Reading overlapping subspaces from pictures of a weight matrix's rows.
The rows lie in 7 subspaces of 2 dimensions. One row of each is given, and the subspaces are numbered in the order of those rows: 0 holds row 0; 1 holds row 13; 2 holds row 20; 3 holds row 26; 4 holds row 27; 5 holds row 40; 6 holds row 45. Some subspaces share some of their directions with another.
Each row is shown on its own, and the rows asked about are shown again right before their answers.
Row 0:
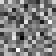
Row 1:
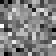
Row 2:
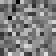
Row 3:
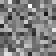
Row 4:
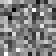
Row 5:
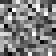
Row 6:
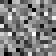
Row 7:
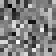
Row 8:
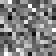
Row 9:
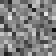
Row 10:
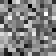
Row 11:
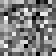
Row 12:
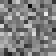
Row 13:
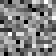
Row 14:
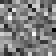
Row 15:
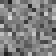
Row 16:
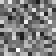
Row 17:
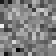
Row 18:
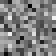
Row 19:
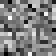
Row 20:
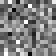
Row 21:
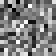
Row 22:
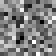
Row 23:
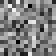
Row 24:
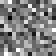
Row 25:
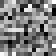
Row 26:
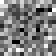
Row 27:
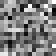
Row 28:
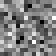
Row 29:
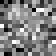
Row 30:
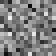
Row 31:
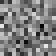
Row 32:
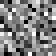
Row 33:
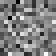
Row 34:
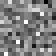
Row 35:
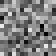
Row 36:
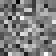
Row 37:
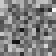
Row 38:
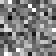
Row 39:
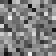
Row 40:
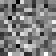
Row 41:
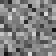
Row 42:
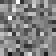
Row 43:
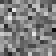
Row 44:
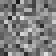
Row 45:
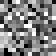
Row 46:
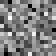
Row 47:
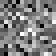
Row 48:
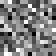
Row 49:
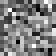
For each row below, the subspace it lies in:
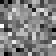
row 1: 3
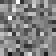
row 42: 5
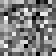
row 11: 6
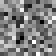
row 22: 0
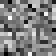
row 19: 4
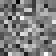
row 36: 5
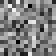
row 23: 2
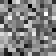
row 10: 6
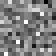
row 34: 1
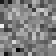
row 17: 3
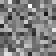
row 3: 6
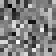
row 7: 2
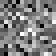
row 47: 5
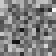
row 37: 3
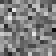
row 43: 1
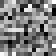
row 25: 4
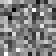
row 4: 6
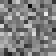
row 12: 6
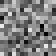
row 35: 4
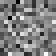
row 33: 5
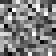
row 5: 1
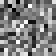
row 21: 2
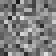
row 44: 5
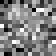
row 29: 3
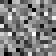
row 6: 4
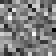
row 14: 1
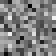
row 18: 0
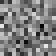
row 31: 4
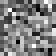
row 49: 1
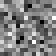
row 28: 0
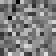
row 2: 5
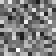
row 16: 0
